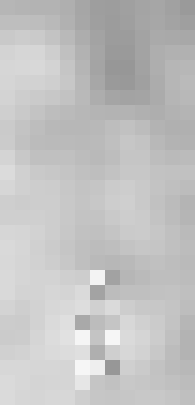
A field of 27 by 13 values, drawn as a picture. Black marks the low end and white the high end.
Mirror symmetry: none. Roughest part: bottom middle. Slope: up to the bottom left. Calmest part: bottom left. Histogram: bell-shaped. Odd patch: rougher, in the bottom middle.
